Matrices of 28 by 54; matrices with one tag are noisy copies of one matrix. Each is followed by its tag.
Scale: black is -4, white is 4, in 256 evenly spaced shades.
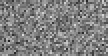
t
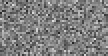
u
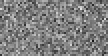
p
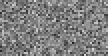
u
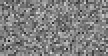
t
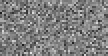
u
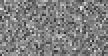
p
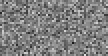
u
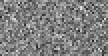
p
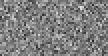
p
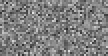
u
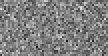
p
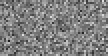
t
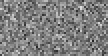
p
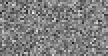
u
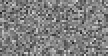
u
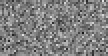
t
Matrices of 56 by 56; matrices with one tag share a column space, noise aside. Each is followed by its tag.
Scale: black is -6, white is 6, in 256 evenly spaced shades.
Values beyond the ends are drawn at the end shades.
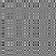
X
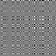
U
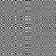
U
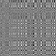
X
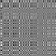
X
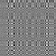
X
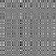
X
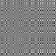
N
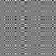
U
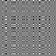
U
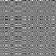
U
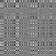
X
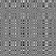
X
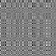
X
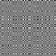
U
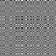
U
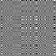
U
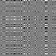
U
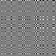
U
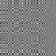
N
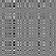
X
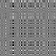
X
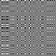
U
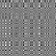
X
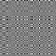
U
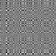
N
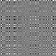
U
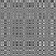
X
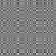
N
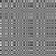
X
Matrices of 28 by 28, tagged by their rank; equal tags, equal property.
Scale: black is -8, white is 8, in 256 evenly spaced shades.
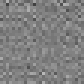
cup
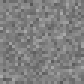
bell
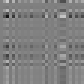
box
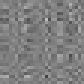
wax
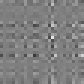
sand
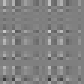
box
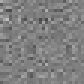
cup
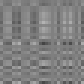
box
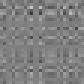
sand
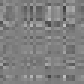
sand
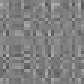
wax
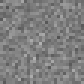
bell
